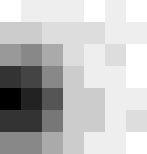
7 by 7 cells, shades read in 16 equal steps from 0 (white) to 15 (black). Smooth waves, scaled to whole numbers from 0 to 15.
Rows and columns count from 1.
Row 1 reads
0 1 1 1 0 1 0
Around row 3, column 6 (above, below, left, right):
1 1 1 0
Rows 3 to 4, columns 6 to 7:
2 0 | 1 0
